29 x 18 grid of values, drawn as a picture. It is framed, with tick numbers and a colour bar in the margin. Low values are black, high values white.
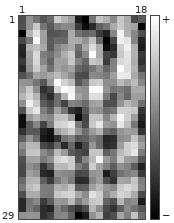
Upright stripes repeat 4 times across the table. No overall slope runs across the table. Rings spread out from the top middle. No row or column stands out.
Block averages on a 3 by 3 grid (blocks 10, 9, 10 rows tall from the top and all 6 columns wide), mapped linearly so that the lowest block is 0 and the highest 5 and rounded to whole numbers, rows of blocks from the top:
3 3 4
0 5 3
1 4 2
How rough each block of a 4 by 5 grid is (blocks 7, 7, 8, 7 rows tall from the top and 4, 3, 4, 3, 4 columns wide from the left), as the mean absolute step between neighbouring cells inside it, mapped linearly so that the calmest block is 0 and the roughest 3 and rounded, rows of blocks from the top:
3 0 2 3 2 | 2 3 2 1 1 | 2 3 3 2 2 | 2 1 3 2 2
